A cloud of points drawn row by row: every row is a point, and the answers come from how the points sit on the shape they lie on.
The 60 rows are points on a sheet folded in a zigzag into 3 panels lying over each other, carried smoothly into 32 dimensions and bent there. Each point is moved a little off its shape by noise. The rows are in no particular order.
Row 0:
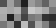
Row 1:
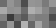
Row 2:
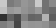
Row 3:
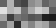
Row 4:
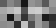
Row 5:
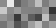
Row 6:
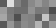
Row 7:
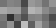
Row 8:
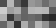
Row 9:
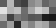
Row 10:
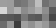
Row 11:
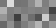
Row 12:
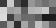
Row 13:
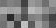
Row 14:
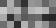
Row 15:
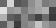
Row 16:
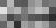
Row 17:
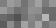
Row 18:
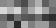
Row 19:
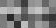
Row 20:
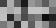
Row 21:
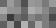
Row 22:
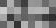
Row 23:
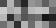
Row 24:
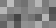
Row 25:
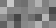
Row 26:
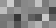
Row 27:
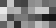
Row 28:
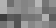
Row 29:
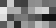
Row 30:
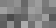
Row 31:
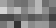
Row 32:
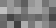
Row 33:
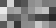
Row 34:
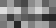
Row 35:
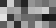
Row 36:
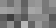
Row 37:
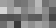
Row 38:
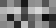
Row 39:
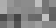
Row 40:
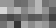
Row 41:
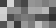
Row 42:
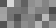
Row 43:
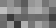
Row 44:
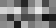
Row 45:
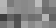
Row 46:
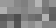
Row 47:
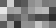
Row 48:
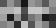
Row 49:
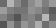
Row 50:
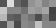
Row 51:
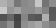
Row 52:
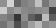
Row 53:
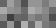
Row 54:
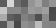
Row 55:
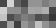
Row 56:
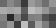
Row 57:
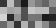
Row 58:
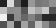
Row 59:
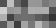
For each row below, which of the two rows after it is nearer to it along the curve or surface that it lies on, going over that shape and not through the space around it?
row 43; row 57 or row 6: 57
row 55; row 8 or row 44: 8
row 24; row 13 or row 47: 47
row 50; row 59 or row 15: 59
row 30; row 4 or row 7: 7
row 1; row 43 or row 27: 43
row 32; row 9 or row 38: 38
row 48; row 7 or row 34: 7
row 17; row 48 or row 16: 48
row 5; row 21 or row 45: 45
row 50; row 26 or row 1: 26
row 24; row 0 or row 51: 51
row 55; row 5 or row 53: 5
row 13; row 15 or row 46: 46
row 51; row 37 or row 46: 37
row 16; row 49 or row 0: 0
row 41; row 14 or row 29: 14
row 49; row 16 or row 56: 56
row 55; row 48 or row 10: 48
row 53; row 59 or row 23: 23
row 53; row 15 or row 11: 11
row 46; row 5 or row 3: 5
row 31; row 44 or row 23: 44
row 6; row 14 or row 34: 14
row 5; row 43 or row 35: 43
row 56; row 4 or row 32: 4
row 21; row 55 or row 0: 0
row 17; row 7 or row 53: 53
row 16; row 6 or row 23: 23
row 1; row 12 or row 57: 57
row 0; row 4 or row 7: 4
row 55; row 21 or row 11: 11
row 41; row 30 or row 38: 38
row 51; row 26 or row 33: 26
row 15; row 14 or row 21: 14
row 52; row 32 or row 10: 10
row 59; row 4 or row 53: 4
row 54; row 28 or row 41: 41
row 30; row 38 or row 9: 38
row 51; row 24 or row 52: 52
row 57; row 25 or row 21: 21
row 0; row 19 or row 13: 13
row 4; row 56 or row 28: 56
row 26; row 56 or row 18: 18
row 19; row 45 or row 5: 45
